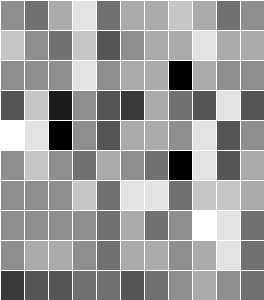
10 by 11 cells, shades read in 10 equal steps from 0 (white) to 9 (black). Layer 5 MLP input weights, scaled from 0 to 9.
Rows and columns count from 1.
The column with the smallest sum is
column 9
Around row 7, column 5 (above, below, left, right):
3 5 2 1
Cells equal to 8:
1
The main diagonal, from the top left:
4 4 4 4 6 4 1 4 3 4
